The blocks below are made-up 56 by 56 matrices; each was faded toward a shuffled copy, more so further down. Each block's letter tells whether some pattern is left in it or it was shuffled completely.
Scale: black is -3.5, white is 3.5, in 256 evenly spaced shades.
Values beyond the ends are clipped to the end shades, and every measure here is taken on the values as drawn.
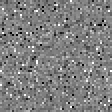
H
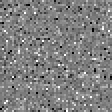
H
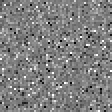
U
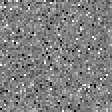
H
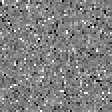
U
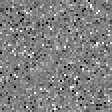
U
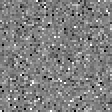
U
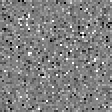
U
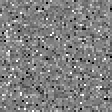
H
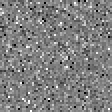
U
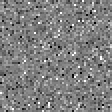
U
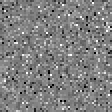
U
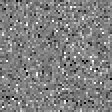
H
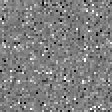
H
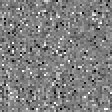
H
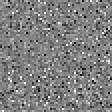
H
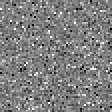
H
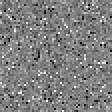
U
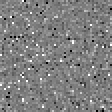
U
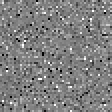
H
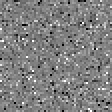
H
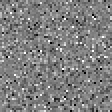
U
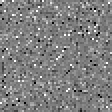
U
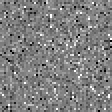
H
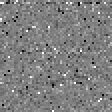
H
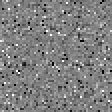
H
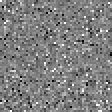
H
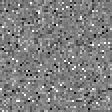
H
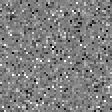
U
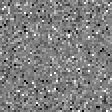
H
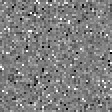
H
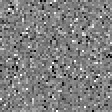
H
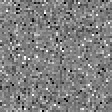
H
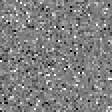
U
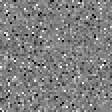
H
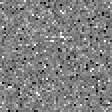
U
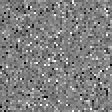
U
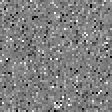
U
